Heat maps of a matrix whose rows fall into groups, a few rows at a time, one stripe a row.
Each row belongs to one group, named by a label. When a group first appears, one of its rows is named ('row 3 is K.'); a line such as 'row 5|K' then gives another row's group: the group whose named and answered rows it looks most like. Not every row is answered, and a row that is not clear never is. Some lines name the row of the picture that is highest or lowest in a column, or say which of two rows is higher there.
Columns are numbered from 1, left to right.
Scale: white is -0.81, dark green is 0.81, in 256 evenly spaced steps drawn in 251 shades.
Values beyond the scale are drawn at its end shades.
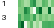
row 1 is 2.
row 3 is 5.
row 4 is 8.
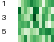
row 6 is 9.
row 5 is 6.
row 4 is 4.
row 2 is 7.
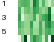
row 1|4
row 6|9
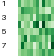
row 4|7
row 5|6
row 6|9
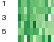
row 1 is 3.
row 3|3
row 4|5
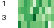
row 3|5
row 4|3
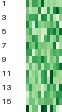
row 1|5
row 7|3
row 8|8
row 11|7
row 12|7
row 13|6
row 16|7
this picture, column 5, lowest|16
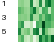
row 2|2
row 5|7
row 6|6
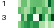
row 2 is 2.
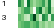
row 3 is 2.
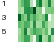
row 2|5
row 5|9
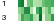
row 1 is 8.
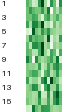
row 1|2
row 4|5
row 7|5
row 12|7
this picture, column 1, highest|9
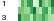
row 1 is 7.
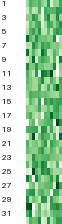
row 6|3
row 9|9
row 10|3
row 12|2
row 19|4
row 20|9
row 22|2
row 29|7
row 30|8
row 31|8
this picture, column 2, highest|30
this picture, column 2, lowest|25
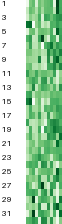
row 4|8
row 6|2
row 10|6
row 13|9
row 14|8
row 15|8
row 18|6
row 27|2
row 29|9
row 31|9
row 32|4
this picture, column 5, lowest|32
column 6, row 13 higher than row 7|Yes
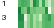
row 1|4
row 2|3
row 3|8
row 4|8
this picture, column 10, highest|2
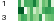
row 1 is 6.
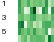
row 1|3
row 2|2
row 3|2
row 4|8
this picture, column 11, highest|6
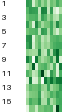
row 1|8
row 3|4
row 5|4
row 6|8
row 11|2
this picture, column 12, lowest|9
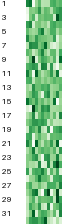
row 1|8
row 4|8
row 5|2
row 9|9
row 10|4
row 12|8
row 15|3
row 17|9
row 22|9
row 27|6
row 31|9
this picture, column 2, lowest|16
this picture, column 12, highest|9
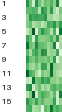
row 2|4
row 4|6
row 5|9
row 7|3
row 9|3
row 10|7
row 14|9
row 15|3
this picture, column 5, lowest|11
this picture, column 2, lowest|12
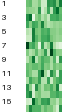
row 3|8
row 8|7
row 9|9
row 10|5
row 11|2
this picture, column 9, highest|8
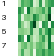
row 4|2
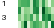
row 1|4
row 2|7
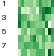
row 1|6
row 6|2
